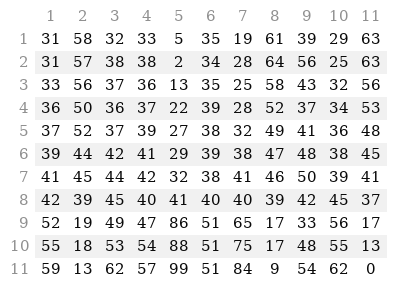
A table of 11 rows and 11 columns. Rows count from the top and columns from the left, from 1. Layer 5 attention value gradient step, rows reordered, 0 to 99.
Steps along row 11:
down up down up down up down up up down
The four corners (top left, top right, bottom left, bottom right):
31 63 59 0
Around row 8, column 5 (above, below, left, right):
32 86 40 40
